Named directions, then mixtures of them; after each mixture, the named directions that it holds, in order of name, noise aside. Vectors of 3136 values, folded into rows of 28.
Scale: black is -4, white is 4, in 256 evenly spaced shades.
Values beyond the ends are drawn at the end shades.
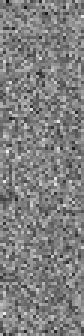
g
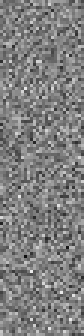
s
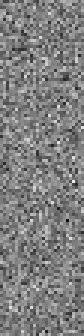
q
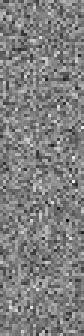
q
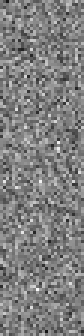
g, q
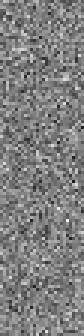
q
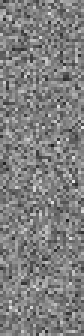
q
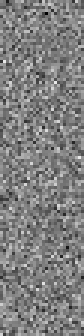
g, s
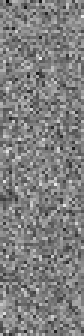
g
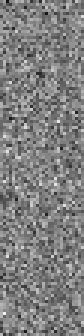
g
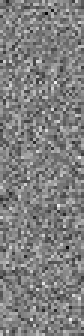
g, s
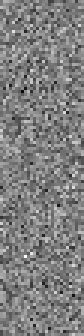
q, s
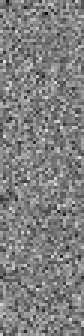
g, s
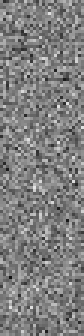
q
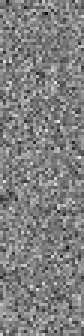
g, s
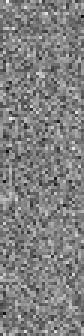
g
